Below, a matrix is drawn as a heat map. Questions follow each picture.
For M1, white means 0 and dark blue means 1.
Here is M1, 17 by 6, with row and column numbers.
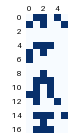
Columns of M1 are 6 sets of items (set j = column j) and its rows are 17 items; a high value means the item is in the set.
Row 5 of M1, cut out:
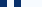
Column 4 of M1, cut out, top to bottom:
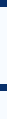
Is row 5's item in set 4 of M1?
no
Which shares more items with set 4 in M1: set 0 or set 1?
set 1
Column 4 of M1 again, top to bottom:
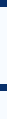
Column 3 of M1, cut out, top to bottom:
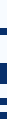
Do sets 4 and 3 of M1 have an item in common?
no
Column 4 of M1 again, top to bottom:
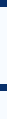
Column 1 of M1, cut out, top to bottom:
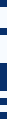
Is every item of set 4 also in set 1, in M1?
yes
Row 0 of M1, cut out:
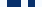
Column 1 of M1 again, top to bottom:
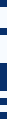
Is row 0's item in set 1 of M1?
yes
